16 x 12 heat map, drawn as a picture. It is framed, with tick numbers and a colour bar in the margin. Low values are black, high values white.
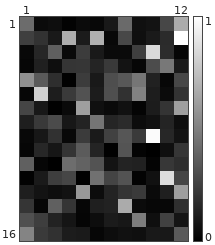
There is no overall slope. The bottom left is the smoothest part. The values are skewed, with a long tail toward high values. The top right is the ninth with the highest average. On average the colour sits 20% of the way up the scale.
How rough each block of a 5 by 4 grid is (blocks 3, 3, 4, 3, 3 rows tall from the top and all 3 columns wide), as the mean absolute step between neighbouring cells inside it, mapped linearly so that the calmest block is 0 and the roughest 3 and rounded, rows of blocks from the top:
1 3 1 3
3 0 1 1
0 2 1 2
1 2 1 3
1 0 2 1
